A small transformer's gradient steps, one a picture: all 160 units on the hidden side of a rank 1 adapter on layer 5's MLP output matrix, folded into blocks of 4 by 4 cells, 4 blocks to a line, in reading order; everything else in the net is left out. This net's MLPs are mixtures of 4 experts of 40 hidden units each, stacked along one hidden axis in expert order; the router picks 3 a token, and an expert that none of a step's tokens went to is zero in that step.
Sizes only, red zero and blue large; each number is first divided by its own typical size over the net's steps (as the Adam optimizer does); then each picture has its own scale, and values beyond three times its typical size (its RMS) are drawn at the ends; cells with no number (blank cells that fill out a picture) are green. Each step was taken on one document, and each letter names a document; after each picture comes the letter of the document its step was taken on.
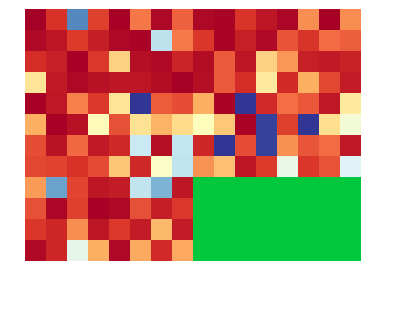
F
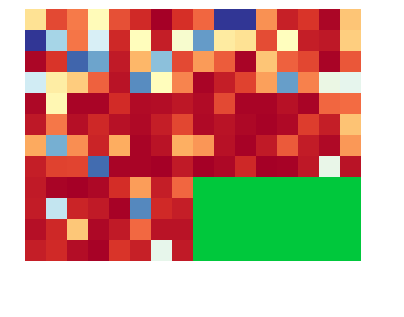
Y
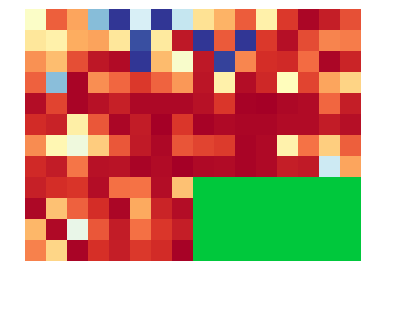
Y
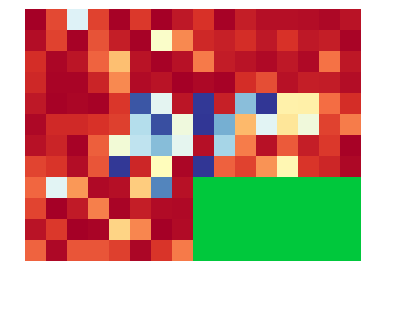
F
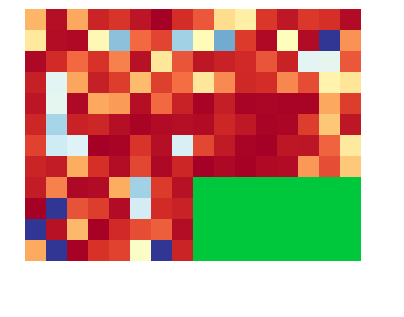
Y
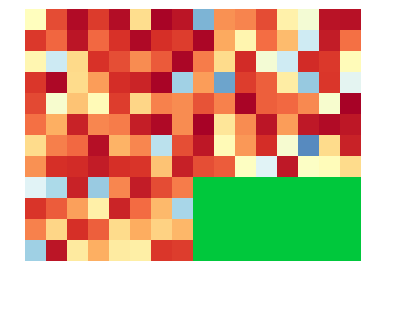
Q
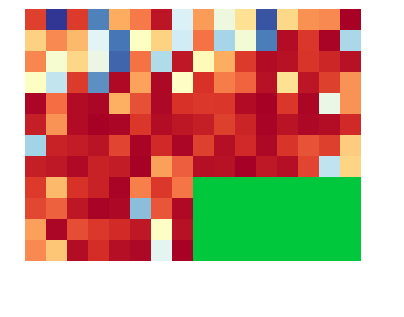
Y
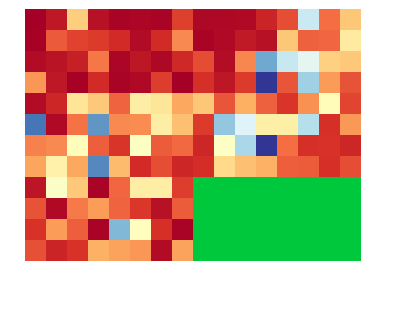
F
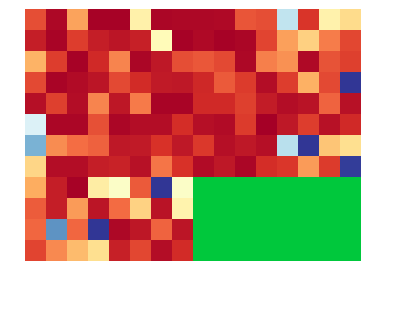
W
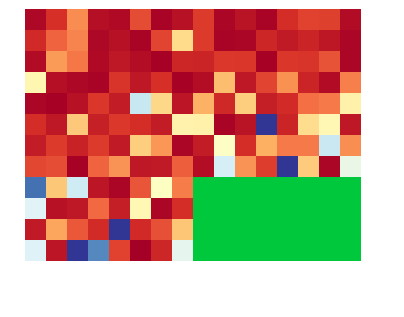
F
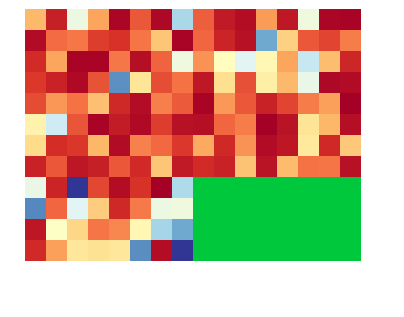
Q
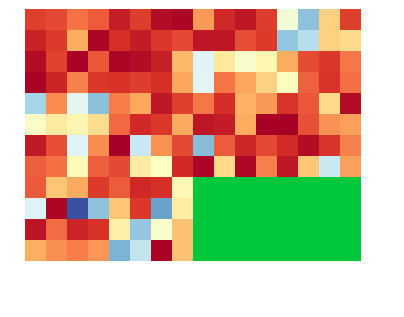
Q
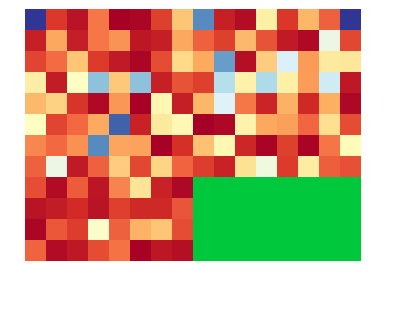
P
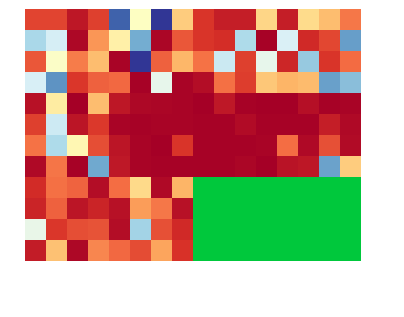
Y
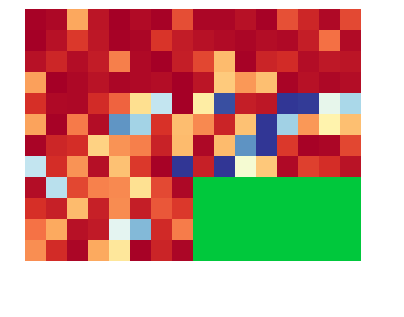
F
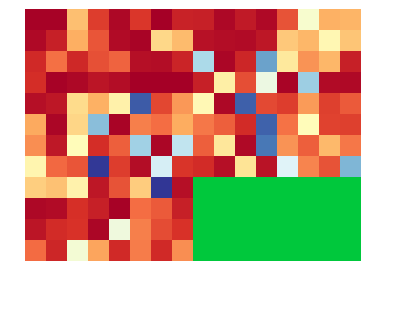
F
